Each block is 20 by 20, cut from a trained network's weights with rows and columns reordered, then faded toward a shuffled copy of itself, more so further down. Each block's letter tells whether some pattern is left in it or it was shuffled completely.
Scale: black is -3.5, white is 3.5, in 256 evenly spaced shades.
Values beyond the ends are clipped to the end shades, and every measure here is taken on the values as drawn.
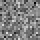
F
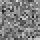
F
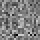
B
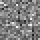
F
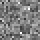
B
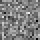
F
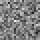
F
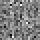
B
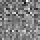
B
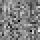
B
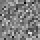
F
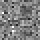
B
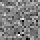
B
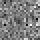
B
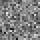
F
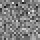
B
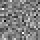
B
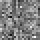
B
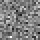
F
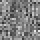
B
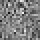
B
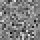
F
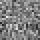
B
